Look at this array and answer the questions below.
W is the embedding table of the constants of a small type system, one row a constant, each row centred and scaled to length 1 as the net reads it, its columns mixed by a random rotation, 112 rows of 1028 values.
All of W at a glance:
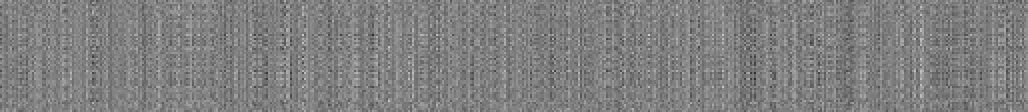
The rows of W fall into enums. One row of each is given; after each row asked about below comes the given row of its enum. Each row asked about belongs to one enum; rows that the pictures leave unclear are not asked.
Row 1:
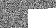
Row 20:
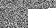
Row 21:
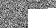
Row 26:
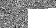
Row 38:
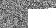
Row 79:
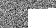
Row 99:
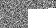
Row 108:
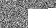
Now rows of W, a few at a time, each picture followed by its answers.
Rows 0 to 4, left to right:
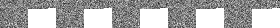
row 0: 20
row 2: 108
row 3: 20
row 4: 99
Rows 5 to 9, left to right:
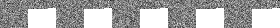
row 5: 1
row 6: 99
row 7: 38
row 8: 20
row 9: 99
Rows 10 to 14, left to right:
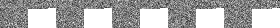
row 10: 20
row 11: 108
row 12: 108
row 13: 38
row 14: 99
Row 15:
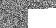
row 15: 38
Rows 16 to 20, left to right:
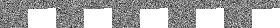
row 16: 1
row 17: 26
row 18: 1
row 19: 99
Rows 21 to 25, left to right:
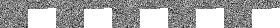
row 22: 79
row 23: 26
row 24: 26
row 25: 1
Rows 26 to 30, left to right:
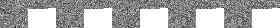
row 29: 38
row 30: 38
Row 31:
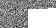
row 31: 79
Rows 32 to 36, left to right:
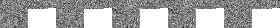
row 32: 38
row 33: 1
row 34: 26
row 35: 26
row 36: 99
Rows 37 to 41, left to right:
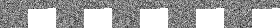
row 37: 1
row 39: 38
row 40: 99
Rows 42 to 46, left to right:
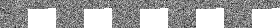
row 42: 26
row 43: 99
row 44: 99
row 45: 79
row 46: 1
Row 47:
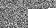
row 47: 20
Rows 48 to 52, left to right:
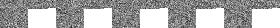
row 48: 20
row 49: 26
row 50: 1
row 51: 38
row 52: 38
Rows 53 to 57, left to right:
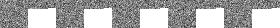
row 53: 108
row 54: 1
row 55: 99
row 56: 79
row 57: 1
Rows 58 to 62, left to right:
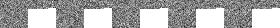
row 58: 99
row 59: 38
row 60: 20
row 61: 79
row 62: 79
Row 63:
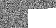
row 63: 1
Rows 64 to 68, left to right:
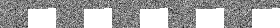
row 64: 79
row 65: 99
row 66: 1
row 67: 26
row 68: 79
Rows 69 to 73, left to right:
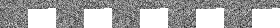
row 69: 20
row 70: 38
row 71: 38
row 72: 79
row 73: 79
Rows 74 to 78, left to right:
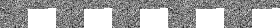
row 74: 26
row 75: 79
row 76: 79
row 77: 26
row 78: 79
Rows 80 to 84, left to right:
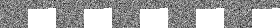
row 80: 99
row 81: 1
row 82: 1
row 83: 99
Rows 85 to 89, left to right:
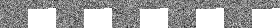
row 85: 99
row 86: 38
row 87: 26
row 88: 79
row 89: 20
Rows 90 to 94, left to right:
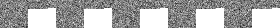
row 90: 21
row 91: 108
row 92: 38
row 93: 1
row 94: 79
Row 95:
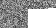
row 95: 38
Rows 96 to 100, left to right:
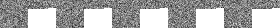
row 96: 38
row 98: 1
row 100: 20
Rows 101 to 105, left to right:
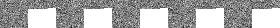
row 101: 1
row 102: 26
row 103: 108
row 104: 26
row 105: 21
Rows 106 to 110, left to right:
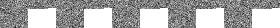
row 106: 26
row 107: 79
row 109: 38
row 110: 108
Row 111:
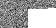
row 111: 79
